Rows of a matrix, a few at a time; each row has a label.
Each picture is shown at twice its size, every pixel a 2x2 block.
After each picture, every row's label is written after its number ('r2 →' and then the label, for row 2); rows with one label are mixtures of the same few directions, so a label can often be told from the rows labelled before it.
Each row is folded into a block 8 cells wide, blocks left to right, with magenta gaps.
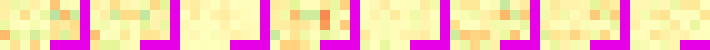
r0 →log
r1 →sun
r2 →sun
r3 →sun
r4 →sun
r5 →log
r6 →log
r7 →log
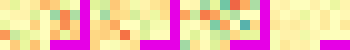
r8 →log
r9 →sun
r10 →log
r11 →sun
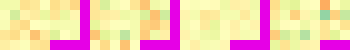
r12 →sun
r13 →log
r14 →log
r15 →log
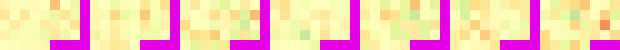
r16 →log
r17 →sun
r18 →log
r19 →sun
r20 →log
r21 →sun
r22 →log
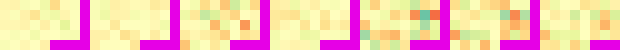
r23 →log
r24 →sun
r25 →log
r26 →sun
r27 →log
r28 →log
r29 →log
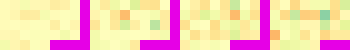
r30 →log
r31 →log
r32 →log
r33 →sun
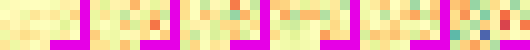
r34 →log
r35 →log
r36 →log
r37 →sun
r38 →log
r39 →sun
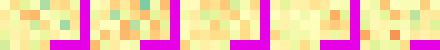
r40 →log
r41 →log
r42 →log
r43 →log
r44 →sun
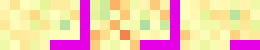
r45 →log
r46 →sun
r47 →sun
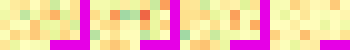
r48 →log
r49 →sun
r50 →sun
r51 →sun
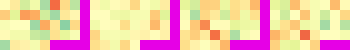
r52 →log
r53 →log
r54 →sun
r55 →sun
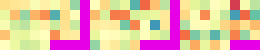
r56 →sun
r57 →log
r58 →log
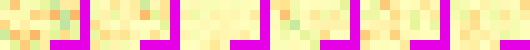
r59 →log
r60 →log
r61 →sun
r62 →sun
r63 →sun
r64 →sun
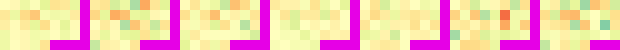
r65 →log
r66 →log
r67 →log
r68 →sun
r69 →sun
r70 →sun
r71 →log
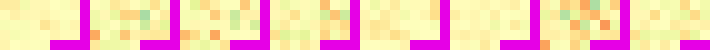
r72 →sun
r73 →sun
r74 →sun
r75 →log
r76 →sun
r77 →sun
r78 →log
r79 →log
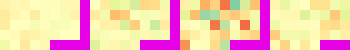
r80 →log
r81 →log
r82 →log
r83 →log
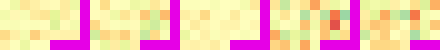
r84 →sun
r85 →log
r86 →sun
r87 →log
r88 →sun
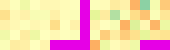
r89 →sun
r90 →log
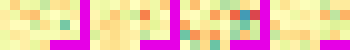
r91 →log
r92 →sun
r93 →log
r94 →log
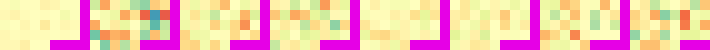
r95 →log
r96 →log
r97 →log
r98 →log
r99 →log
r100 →sun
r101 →sun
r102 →sun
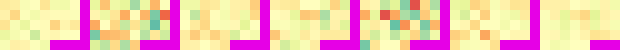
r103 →sun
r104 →log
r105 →sun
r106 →sun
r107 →log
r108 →sun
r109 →sun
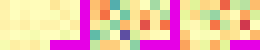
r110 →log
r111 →sun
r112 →log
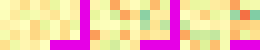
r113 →log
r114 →sun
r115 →log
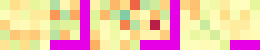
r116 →log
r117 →log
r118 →sun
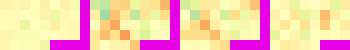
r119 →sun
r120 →sun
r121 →sun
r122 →sun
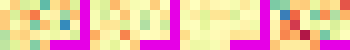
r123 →log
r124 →sun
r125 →sun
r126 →sun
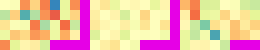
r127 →log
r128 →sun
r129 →sun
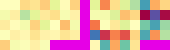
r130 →log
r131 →log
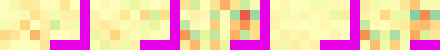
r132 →sun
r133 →log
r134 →log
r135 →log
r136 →log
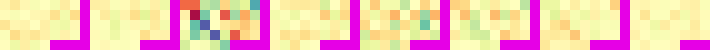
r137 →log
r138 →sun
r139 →sun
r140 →log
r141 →log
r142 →sun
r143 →sun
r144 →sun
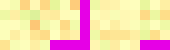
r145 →log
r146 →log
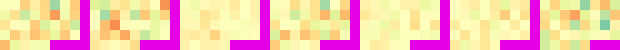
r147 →log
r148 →sun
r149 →sun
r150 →log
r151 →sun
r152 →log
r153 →log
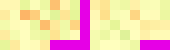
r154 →log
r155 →sun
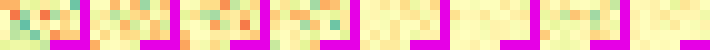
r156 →sun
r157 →log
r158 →log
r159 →log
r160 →log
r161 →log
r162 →sun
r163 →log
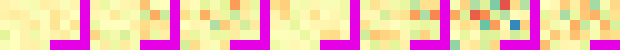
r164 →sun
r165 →log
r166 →log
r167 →sun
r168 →log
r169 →log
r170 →log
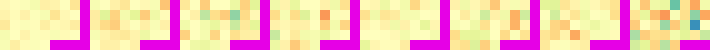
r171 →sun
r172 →sun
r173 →sun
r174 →sun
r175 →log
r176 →log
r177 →sun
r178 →log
